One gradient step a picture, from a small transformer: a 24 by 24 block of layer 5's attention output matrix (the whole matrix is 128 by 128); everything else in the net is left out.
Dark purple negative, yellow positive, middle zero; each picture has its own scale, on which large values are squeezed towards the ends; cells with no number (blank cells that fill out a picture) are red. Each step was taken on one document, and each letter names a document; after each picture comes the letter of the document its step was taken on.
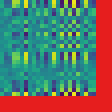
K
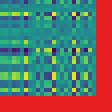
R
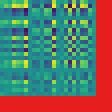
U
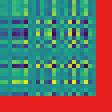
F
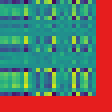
R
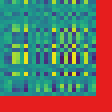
K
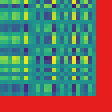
R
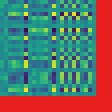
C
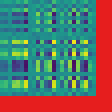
F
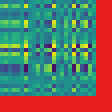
R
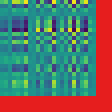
F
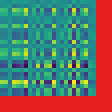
F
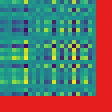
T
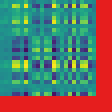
U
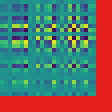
F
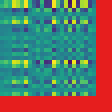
U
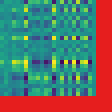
C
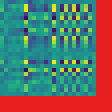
C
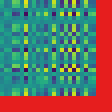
K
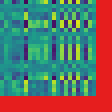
C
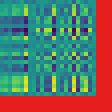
T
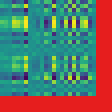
U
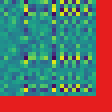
C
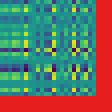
R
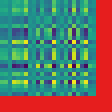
F
